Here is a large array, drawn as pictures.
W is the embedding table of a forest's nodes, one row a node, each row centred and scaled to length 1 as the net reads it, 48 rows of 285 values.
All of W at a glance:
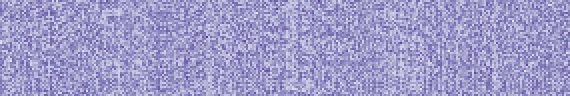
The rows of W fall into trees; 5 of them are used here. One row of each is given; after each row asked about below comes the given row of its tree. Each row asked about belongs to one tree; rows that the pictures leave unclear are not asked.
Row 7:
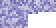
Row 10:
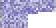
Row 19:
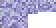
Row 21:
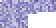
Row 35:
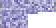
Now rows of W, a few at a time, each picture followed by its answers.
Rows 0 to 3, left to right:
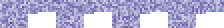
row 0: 21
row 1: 10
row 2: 19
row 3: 10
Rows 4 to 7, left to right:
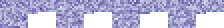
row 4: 19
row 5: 7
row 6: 35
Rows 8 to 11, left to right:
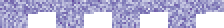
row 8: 10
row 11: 19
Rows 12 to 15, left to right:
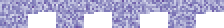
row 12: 7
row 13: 21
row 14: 21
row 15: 35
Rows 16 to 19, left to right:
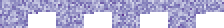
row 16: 7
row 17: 7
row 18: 10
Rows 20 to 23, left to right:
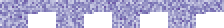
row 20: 35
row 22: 10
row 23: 10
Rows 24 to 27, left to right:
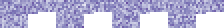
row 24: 10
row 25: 21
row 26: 19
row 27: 7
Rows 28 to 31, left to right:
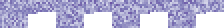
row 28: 10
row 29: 19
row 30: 7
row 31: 7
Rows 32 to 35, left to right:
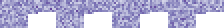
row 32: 7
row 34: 19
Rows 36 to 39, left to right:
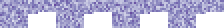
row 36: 7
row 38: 7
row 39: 21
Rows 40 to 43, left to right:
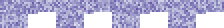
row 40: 10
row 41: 19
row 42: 10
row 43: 19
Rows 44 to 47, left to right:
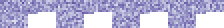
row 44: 10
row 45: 35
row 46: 19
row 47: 7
